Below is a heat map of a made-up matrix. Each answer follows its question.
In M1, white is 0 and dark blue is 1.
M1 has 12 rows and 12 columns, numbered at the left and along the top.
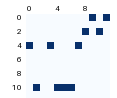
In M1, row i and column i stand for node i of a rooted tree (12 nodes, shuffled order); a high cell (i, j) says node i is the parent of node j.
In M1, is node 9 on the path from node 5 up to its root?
no
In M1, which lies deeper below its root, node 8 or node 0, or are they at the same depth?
node 0
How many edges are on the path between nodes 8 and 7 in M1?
4
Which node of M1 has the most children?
10
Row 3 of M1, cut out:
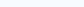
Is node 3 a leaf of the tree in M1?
yes
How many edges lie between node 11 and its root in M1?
4
